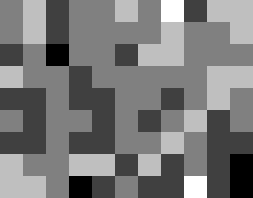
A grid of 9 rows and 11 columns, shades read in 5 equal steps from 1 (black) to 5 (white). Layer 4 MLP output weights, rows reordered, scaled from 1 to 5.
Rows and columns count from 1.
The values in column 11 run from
1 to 4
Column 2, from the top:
4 4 3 3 2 2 2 3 4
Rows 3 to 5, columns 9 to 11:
3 3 3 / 3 4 4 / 3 4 3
